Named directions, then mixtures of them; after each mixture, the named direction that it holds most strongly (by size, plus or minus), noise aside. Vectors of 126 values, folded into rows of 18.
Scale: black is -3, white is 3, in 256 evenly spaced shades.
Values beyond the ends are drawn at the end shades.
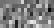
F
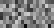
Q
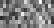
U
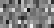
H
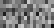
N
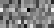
H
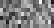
U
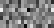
H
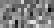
F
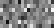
H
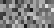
Q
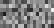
N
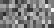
N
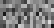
N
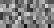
Q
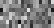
H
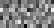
H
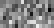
F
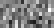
F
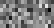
Q
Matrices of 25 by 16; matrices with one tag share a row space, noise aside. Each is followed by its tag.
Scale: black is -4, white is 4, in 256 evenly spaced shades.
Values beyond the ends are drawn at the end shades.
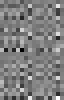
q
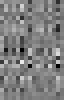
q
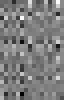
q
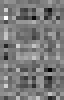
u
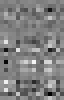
u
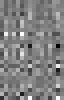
q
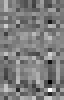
u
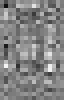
u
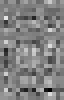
u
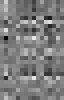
u
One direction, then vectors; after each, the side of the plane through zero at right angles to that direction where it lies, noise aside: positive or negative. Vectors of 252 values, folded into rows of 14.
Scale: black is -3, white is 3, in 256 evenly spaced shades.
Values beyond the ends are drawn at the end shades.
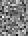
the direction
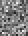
positive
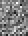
positive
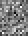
positive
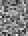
negative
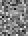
negative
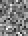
positive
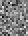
negative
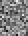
positive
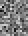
positive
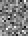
positive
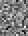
negative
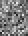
positive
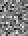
positive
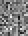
negative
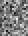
positive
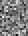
positive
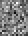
positive
